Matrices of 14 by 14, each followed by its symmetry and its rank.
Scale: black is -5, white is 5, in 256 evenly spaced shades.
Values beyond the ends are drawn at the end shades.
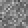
symmetric, full rank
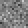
antisymmetric, full rank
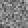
antisymmetric, full rank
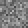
symmetric, full rank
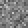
symmetric, full rank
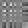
symmetric, rank one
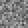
antisymmetric, full rank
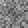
symmetric, full rank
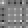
symmetric, rank one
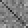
symmetric, full rank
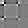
symmetric, rank one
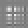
symmetric, rank one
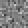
antisymmetric, full rank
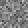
symmetric, full rank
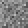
symmetric, full rank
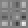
symmetric, rank one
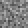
antisymmetric, full rank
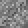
symmetric, full rank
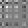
symmetric, rank one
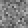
antisymmetric, full rank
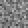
antisymmetric, full rank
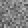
antisymmetric, full rank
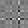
symmetric, rank one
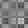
symmetric, rank one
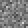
symmetric, full rank
